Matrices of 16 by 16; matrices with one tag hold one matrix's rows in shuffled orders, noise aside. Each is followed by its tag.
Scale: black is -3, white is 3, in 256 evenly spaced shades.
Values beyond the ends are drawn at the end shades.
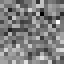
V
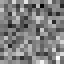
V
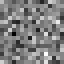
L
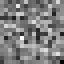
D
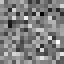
V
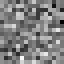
D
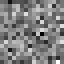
V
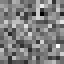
V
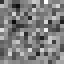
L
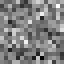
V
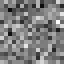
V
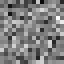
V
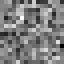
D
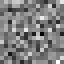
V
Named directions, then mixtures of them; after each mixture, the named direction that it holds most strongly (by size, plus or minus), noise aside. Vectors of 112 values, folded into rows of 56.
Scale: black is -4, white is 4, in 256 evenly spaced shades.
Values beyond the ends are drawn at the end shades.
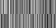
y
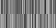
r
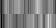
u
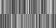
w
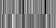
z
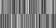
w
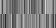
w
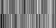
w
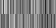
y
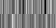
z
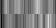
u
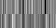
z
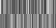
w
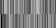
y
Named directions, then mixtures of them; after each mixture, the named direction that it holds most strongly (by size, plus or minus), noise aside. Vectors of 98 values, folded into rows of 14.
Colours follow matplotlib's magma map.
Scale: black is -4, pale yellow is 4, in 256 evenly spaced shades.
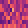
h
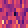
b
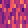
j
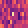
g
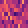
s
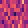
s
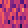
j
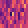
g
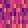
j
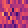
h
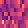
s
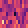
b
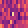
g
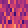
h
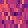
s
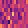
g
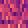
s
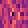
g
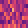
h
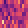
s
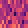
b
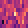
b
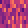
j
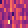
j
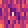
g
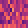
h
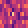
g
